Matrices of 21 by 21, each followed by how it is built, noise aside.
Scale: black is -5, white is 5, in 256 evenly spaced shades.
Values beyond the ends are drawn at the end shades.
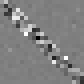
banded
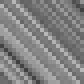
Toeplitz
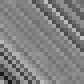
Toeplitz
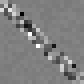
banded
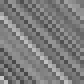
Toeplitz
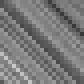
Toeplitz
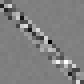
banded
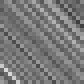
Toeplitz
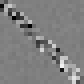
banded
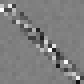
banded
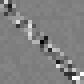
banded
